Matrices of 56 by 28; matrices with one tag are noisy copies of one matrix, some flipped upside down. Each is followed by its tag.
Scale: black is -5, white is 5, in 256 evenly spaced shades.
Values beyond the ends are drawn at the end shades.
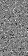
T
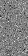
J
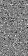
T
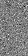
J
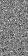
T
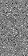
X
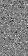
T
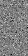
T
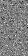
T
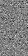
T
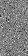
J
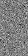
J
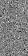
J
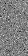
J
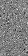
J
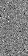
J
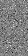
X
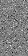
X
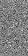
X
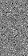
X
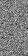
T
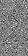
X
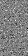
T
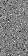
J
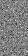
T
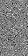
X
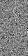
T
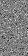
T
